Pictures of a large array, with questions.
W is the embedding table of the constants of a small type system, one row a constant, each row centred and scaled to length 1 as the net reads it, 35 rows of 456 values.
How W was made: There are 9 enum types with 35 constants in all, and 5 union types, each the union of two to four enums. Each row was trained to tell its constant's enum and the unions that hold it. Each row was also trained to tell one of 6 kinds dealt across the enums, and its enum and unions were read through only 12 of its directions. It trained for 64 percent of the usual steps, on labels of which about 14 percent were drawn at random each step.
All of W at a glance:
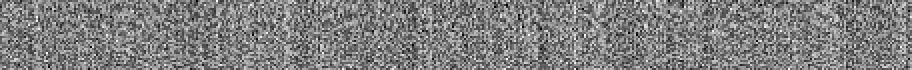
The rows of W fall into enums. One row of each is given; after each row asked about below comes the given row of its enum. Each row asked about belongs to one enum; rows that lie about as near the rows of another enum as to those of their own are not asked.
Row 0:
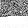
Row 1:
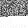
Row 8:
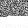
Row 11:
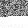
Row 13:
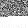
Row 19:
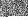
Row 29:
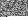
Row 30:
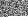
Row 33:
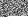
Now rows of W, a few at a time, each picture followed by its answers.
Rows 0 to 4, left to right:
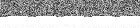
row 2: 30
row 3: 30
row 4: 13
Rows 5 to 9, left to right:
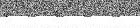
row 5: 19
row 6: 0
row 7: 29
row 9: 33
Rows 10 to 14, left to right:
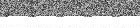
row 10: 19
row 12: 11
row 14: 0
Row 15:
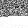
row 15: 19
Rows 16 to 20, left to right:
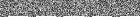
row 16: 8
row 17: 33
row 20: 29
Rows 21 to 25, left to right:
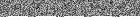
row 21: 11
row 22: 1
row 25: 33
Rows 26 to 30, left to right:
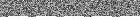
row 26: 19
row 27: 8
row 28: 13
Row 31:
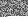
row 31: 0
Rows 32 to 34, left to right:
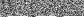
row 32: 11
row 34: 0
